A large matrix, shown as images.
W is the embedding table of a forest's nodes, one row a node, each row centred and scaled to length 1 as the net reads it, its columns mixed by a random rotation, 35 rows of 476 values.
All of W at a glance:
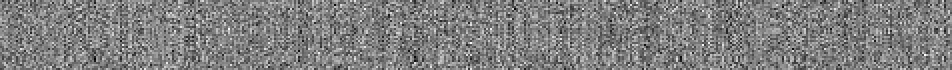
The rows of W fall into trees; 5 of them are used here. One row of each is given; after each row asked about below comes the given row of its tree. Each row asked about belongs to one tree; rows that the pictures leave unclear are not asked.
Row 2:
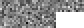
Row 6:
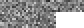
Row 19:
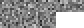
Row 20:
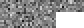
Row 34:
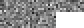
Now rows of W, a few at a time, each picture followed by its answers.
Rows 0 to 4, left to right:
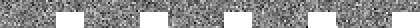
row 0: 20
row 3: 20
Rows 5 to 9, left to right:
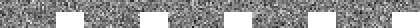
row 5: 2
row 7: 19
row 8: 19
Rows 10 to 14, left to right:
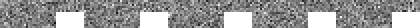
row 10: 2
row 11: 34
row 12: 19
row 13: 20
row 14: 2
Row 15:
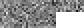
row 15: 2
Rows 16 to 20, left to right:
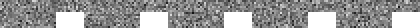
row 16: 2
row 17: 19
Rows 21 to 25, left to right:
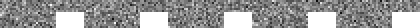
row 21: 19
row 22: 20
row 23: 19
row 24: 6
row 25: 20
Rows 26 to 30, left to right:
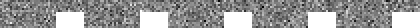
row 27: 34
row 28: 20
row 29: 20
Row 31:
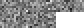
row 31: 6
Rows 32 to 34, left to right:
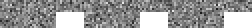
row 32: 19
